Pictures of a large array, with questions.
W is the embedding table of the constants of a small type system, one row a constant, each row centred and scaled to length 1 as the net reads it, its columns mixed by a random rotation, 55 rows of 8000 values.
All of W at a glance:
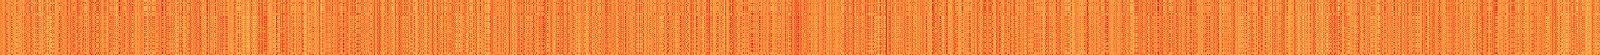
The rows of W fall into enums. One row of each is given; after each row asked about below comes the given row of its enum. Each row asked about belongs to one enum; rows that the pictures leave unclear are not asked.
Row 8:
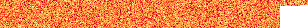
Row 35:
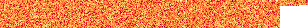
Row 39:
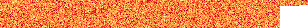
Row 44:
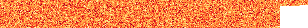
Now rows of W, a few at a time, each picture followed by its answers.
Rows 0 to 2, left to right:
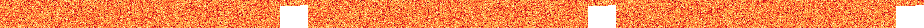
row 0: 8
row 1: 8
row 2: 39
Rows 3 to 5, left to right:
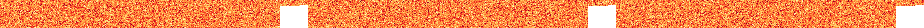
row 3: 44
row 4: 8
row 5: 35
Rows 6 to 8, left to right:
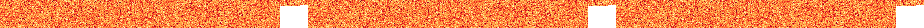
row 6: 8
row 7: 8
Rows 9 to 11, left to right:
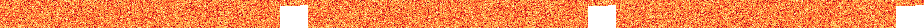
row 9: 8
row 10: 8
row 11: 35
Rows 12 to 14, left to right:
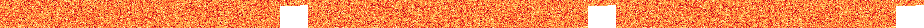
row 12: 8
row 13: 44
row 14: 44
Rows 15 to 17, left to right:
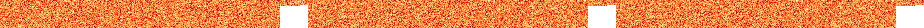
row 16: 35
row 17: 35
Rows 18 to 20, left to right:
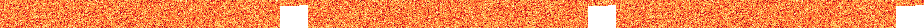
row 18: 35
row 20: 35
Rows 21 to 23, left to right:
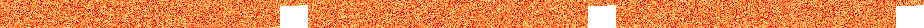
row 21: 44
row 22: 35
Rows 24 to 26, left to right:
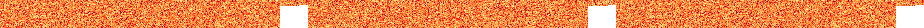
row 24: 35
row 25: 8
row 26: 35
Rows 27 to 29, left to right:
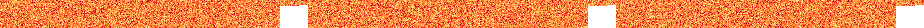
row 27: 39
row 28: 44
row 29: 35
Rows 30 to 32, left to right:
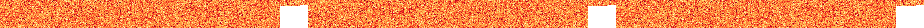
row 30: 8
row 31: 39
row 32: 8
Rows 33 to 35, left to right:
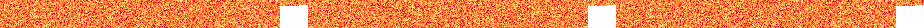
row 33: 35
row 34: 44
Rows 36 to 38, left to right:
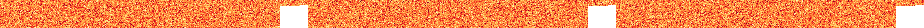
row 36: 44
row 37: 8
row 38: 35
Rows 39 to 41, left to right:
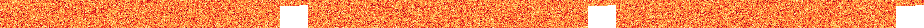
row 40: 44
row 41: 35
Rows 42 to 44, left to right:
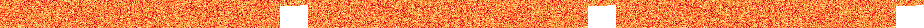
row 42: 8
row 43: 44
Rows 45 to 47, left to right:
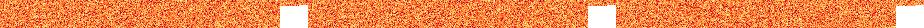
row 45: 35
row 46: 35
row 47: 44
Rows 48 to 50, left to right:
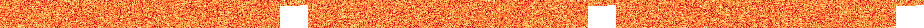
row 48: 8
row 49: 35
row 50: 44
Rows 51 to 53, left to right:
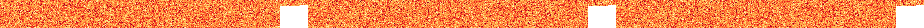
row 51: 44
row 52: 8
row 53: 8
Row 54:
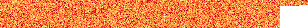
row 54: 39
